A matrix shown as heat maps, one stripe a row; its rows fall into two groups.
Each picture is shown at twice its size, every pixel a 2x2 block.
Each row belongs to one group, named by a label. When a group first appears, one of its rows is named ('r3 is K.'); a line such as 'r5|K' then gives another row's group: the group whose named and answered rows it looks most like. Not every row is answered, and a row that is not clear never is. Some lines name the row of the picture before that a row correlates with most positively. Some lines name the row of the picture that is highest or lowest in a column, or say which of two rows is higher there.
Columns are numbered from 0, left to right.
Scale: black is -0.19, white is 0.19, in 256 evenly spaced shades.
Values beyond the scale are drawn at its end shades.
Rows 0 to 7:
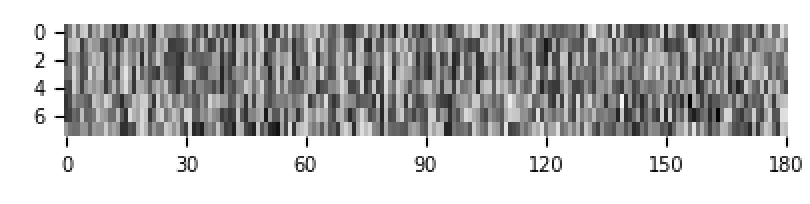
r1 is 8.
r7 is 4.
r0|4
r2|8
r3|8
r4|8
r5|4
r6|4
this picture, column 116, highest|5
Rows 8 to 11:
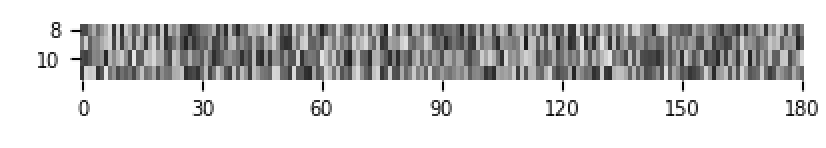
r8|8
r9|8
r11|8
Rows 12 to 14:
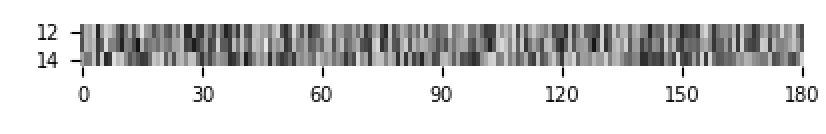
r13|8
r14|4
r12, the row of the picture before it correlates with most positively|11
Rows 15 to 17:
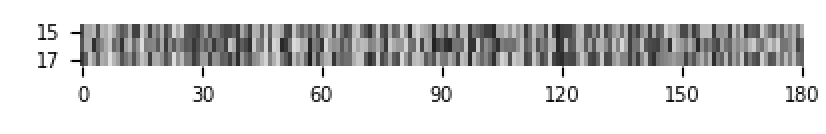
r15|8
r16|8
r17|8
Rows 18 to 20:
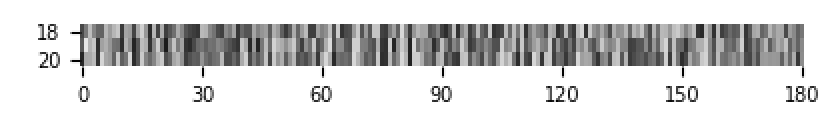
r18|8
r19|8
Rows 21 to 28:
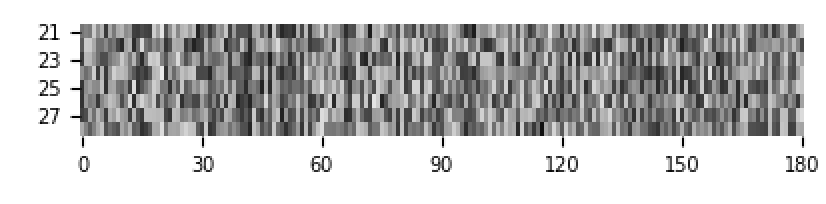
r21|4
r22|8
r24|4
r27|4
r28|4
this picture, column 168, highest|26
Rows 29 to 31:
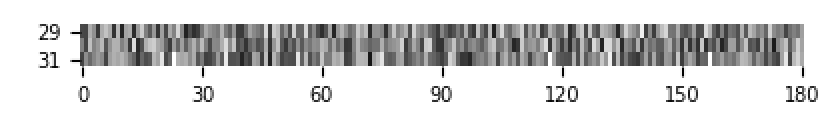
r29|8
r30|4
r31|4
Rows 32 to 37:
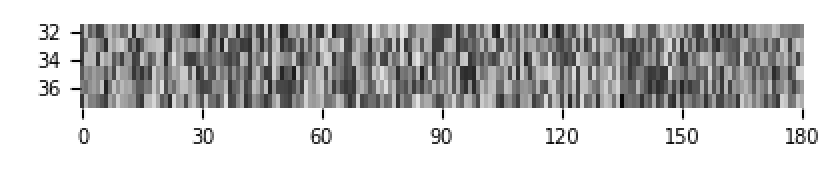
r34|8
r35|4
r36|4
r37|4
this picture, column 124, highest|34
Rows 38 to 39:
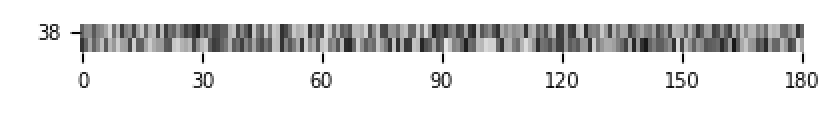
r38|8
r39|4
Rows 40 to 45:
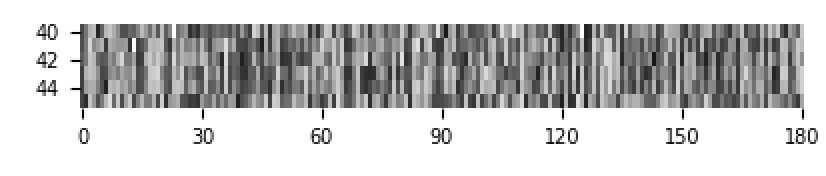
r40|8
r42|4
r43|4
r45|8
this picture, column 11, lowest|40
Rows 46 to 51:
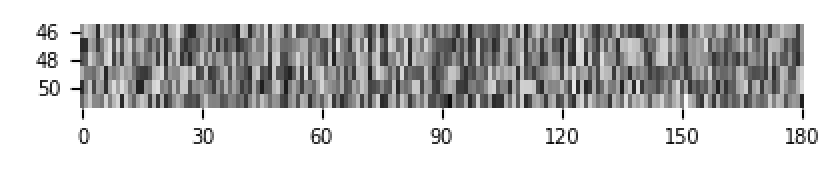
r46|8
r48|8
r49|4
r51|8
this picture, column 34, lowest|47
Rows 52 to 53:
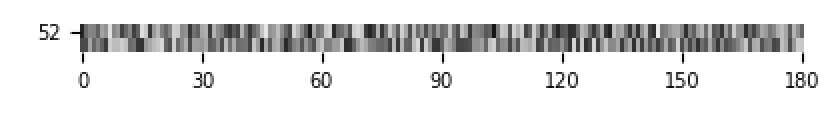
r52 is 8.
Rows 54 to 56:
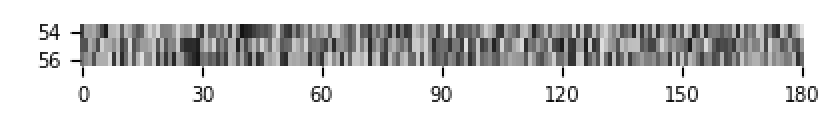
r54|4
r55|8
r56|8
